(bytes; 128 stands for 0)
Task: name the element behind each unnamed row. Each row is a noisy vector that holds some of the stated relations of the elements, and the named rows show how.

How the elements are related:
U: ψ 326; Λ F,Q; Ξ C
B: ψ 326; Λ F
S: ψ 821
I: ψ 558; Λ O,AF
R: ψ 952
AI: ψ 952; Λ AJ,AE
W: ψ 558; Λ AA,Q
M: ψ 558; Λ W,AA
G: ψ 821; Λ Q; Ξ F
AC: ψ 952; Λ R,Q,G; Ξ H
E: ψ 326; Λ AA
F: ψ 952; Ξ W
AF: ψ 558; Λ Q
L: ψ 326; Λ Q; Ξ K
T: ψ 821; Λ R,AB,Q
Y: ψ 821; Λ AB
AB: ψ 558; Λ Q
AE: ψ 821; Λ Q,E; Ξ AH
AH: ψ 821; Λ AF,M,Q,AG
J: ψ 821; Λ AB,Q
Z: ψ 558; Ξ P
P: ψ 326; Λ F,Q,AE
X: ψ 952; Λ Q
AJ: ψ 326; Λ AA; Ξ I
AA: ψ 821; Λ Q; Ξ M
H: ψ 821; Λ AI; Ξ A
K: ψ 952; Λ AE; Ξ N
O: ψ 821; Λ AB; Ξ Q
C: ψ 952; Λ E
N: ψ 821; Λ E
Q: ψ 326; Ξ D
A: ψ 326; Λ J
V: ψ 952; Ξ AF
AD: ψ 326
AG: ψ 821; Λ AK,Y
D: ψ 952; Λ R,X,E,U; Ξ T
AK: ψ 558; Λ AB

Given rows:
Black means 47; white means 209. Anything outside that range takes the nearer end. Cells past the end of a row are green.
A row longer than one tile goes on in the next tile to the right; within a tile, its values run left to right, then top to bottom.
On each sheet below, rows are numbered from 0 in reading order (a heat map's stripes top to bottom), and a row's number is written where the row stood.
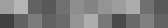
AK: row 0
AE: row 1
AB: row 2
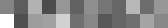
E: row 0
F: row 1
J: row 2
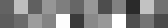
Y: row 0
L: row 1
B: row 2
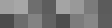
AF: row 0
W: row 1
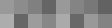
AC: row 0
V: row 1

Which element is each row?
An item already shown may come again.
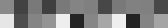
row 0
AJ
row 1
A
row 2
A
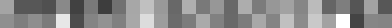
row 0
AI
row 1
AJ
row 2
N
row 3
T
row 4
T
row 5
C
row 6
U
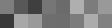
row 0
H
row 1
T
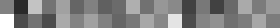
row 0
B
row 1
K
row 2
AH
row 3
AJ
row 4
G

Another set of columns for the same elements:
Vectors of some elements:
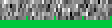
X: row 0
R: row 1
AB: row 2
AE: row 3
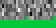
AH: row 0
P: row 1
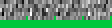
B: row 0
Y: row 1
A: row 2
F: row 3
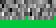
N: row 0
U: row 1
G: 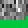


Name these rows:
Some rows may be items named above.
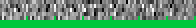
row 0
AI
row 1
C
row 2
AI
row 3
E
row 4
AE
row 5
AK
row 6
H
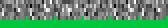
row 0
T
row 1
AA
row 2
I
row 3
A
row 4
AA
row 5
J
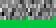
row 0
L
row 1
A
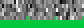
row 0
G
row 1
S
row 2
AJ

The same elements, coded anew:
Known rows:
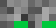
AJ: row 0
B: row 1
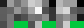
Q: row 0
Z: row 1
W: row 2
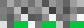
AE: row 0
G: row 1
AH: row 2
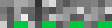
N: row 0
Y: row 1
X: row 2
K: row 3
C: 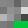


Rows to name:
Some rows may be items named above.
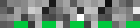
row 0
AJ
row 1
AK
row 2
S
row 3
AK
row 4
D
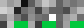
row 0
I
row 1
AA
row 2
P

